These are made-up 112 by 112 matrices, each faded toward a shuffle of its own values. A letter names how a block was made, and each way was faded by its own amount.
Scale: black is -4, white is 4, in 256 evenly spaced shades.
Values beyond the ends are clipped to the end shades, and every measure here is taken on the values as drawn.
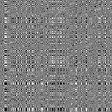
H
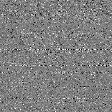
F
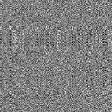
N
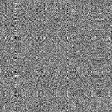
N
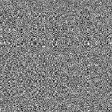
N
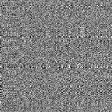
N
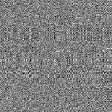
N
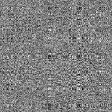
N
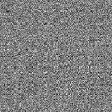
N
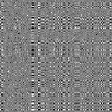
H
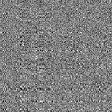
N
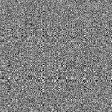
N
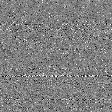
F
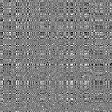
H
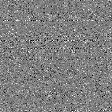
F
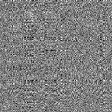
N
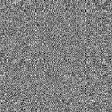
N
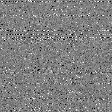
F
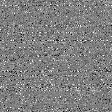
F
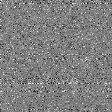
F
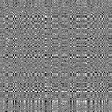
H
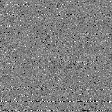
F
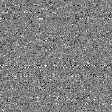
F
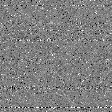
F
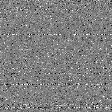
F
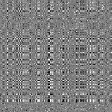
H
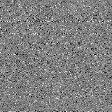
F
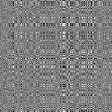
H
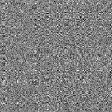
N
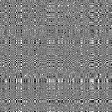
H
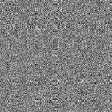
N
